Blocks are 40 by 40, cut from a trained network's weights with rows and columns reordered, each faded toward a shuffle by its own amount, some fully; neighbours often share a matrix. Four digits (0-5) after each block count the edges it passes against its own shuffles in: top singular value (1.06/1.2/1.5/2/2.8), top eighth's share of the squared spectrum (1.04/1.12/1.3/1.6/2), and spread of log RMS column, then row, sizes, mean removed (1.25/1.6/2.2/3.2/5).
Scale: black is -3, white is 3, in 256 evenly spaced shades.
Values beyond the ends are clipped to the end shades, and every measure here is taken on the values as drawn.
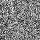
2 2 0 0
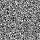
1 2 0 0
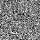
2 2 0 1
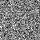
0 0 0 0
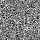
0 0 0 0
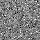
1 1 0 0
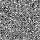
0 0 0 0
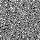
0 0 0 0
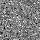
0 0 0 0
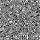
3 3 0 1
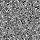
1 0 0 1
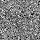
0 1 0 0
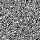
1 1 0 0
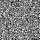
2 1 0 0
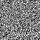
1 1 0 0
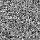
2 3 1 1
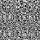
3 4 2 2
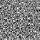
3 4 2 1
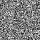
2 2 0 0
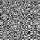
4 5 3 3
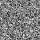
0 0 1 0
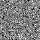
2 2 0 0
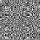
4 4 2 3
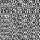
4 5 2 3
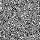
2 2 0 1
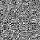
3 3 1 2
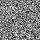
2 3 0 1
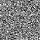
3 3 1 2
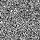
1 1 0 0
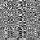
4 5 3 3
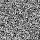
1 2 0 0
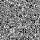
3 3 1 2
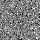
1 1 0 0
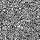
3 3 0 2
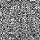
3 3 1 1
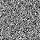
1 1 0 0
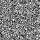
1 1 0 0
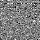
2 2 0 1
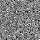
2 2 0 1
